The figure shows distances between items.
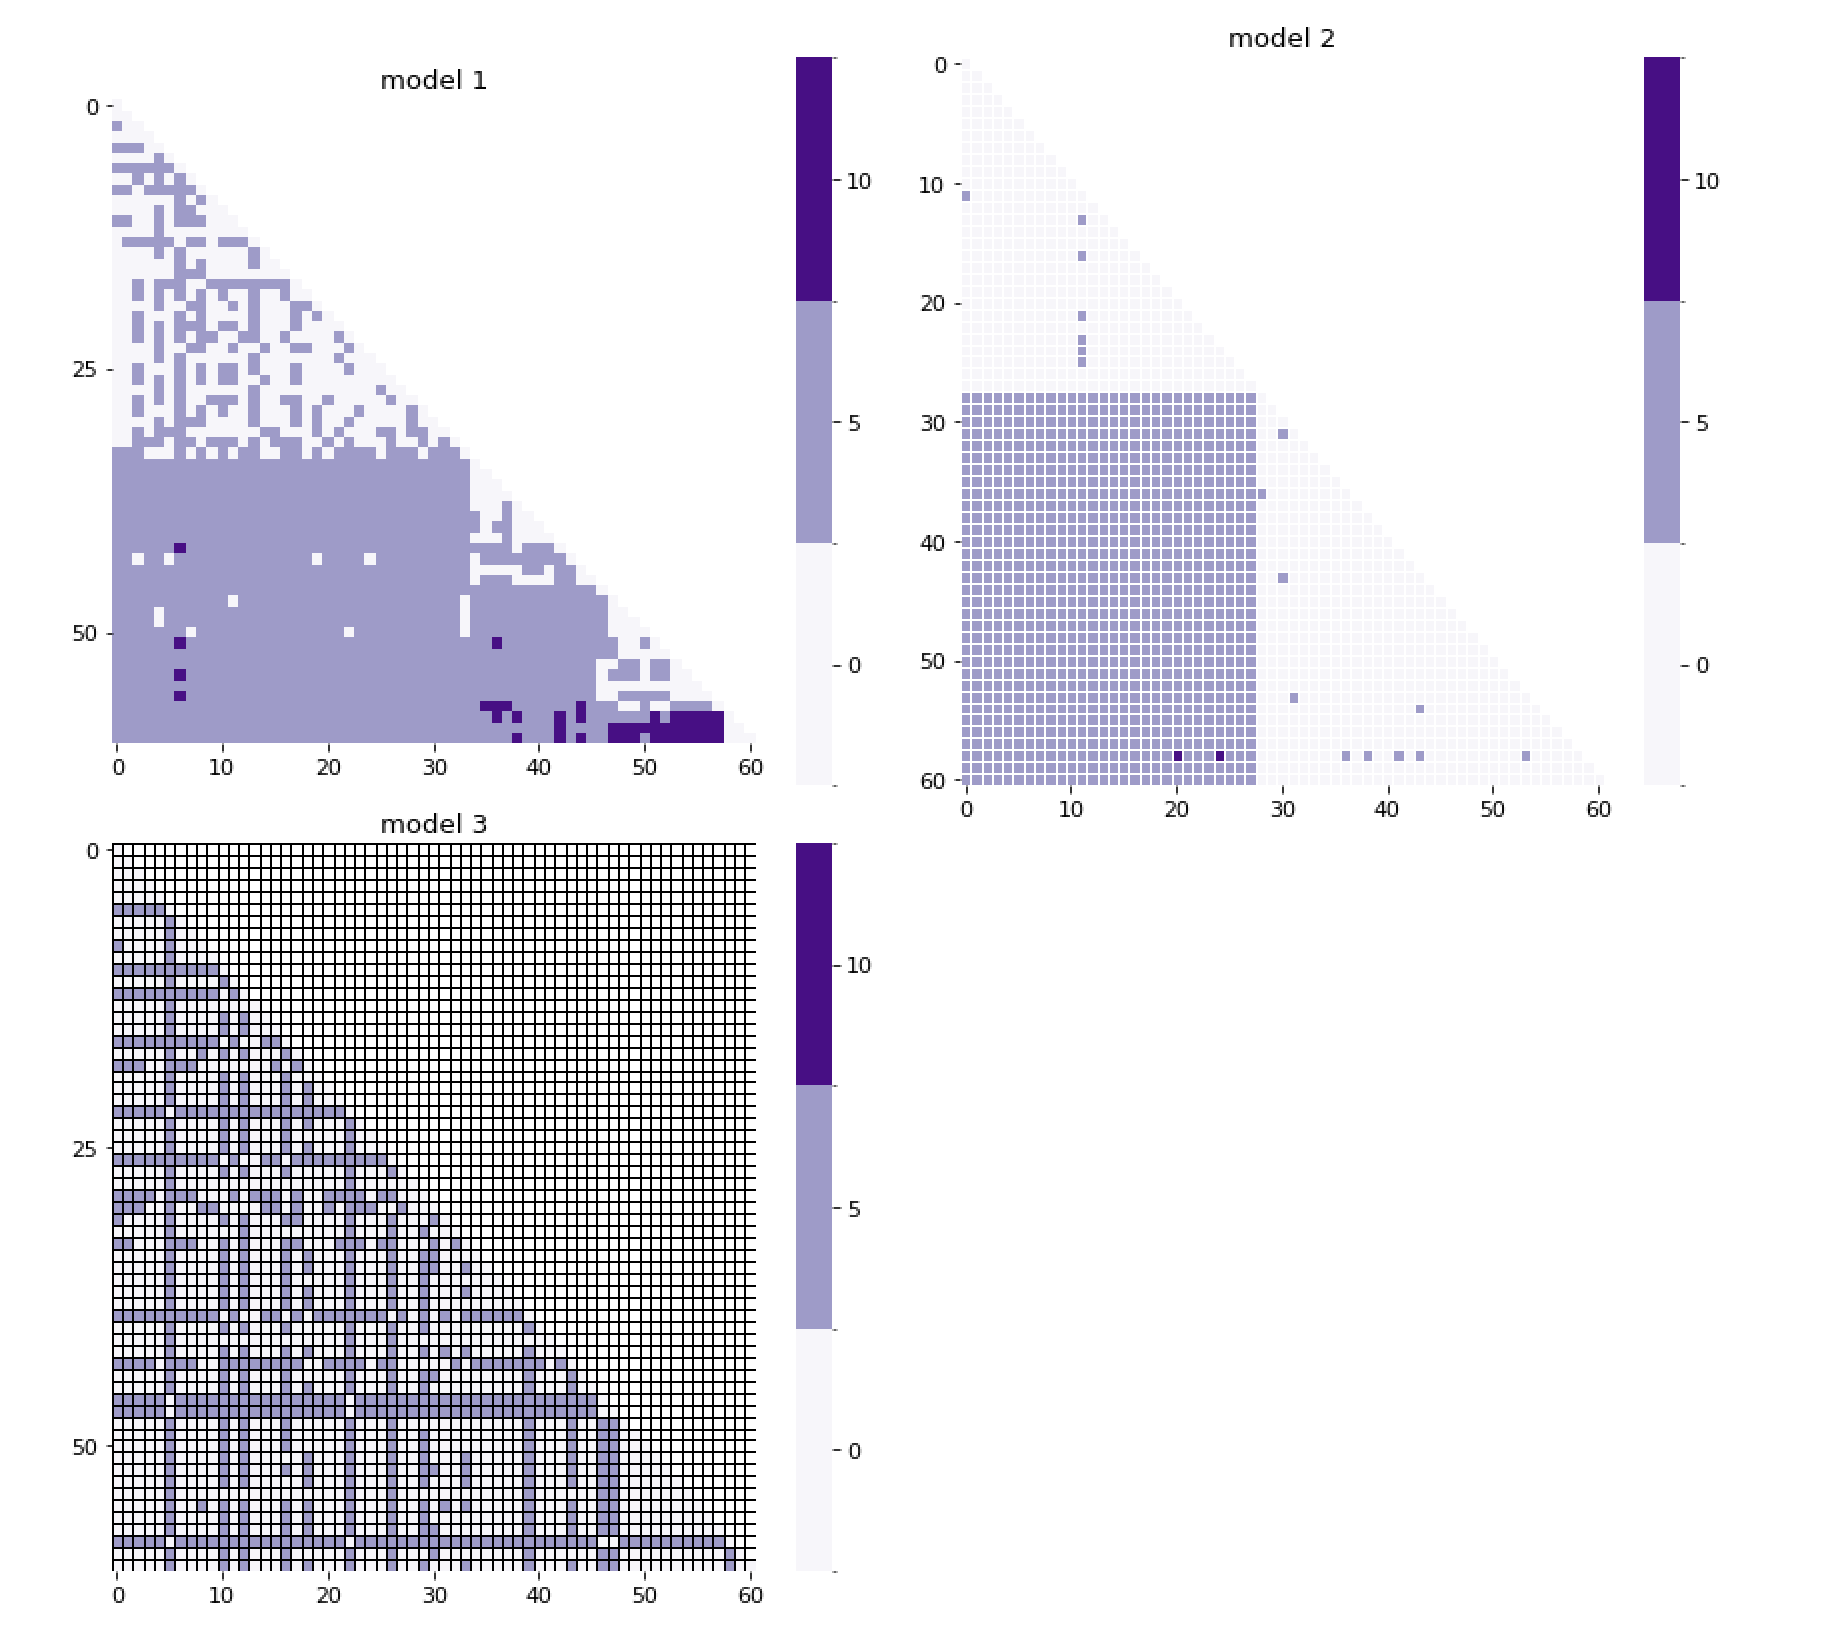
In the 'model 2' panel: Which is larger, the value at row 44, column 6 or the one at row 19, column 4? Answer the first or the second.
the first
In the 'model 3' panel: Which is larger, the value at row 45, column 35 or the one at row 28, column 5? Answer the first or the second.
the second
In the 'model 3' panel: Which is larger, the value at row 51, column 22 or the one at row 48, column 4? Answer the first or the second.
the first
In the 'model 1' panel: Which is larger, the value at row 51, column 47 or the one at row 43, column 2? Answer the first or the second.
the first
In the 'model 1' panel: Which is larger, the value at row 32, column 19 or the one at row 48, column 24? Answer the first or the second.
the second
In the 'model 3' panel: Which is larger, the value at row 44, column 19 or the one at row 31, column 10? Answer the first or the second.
the second
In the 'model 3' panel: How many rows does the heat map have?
61
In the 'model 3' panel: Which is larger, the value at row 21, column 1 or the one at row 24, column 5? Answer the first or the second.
the second
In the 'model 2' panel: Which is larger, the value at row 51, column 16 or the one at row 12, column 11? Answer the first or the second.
the first
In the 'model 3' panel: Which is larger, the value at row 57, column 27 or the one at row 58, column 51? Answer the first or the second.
the second
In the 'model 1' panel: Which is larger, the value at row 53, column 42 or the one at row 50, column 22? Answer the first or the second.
the first
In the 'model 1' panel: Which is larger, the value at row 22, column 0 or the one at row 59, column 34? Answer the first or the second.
the second
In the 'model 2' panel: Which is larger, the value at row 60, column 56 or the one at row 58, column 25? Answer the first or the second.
the second
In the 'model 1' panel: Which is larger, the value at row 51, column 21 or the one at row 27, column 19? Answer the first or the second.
the first
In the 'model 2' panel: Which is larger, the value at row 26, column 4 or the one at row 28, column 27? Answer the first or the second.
the second
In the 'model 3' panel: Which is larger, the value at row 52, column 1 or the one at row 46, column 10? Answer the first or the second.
the second
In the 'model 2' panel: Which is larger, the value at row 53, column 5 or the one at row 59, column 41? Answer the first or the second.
the first
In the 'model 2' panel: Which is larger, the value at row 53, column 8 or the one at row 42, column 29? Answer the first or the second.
the first
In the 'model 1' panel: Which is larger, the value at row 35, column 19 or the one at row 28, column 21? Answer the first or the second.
the first
